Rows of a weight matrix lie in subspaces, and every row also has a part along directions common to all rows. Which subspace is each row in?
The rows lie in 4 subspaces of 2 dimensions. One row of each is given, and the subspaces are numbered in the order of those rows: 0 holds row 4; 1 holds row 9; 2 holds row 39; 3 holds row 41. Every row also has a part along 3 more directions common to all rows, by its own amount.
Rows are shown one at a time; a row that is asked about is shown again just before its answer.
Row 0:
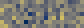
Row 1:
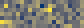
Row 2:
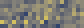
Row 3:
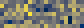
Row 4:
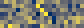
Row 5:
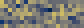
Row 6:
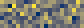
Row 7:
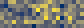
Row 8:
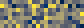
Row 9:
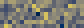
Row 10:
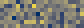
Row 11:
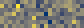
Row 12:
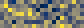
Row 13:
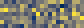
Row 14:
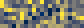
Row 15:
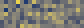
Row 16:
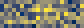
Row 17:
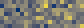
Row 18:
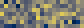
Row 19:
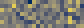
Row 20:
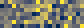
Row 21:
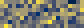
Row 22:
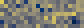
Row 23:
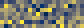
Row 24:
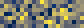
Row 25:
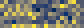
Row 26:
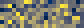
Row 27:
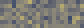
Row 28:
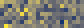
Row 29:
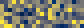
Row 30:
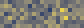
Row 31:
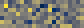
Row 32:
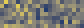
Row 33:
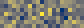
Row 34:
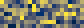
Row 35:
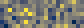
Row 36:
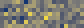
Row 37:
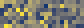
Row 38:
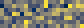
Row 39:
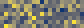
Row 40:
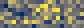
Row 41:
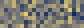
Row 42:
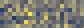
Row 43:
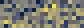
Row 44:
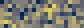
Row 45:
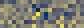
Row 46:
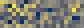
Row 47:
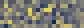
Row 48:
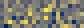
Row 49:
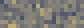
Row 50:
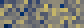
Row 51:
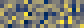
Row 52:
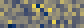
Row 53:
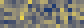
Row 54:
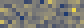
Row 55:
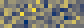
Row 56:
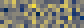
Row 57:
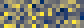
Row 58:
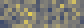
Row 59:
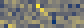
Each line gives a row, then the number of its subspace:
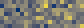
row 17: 2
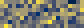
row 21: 1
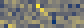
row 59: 0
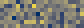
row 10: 0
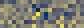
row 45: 1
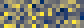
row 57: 2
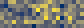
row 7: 1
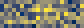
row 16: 3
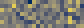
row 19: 3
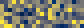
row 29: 1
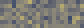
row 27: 3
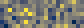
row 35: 1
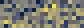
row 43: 2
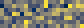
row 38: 2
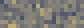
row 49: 0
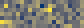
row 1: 1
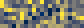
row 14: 2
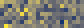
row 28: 2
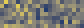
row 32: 0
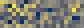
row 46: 3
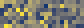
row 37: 2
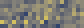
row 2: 3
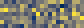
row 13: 3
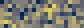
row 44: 2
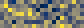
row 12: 1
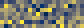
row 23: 1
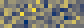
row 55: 2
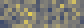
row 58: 1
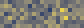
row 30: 2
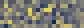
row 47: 1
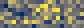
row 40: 1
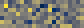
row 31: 1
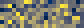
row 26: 3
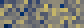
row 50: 2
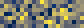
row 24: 2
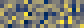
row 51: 3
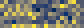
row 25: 1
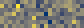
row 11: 0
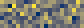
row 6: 3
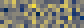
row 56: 3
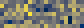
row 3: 3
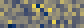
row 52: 0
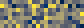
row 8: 2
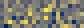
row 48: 1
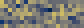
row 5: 0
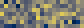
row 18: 0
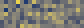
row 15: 0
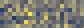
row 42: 1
